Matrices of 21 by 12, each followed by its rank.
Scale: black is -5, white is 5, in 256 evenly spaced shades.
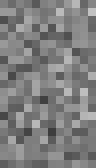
full rank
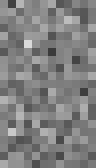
full rank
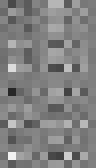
two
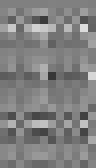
two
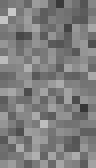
full rank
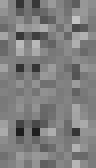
two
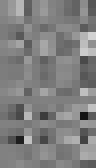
two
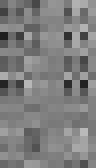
two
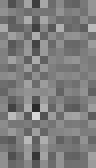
two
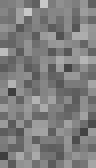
full rank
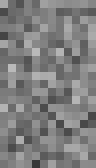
full rank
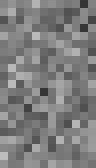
full rank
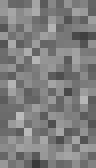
full rank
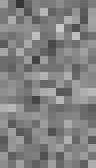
full rank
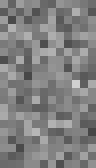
full rank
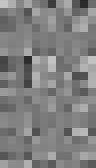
two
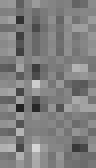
two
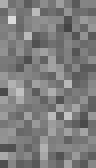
full rank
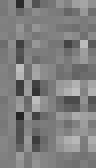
two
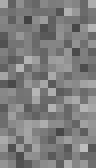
full rank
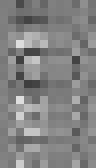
two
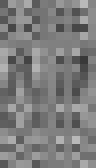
two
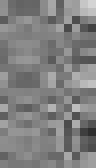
two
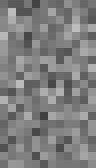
full rank
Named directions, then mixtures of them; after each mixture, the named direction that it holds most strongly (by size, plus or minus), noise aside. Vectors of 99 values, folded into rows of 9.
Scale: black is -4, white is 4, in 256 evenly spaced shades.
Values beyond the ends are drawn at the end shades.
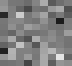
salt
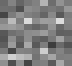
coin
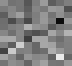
salt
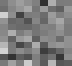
salt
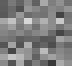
coin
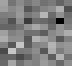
coin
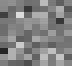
salt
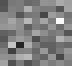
coin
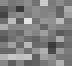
coin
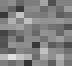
coin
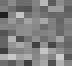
salt
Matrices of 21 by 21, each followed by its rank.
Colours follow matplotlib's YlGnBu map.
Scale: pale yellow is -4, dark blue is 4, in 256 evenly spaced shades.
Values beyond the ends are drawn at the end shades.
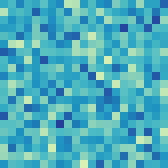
full rank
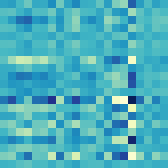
two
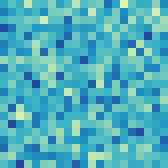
full rank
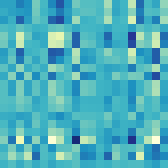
two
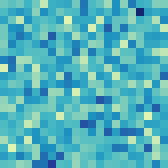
full rank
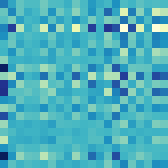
two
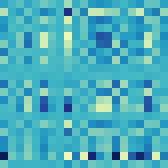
two
